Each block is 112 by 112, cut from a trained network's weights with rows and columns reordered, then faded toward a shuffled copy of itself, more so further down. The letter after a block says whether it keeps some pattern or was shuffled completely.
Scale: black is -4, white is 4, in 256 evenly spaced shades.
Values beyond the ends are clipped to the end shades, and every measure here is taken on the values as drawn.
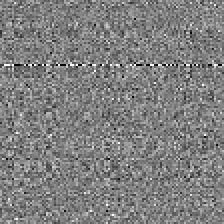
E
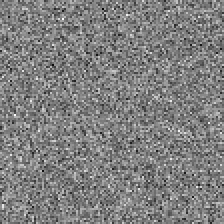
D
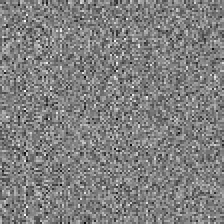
E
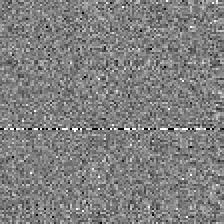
E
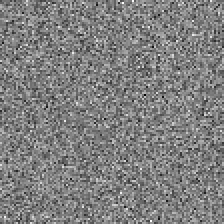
D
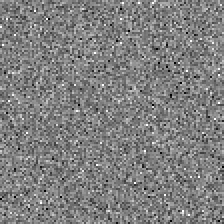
D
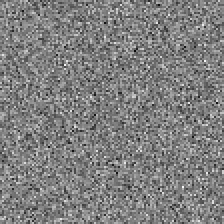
D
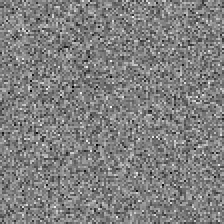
D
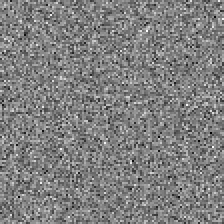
D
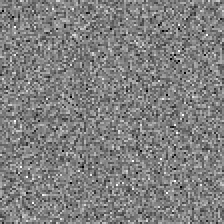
D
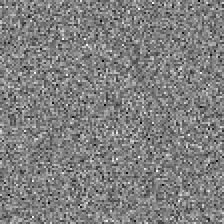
D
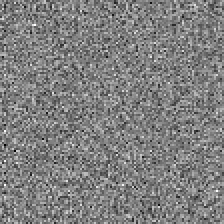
E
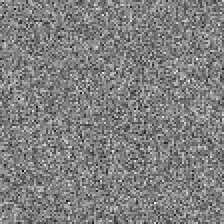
D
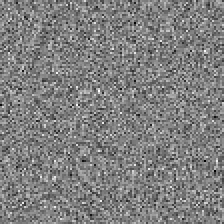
E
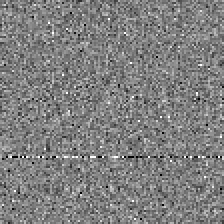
E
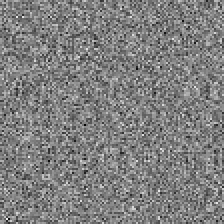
E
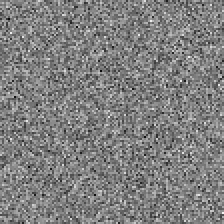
D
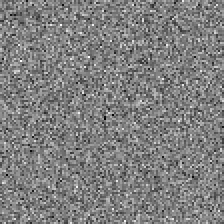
D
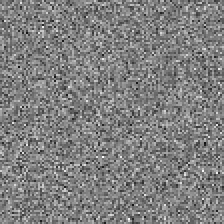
E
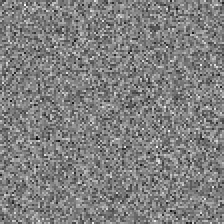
D
